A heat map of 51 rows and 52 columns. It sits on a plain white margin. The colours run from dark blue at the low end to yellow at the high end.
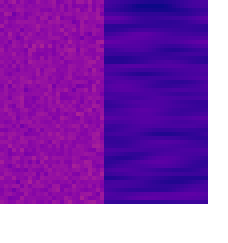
It is made of 1 by 2 panels. Panel 1,1: low, fine-grained, faint in contrast. Panel 1,2: very low, streaked across, faint in contrast.
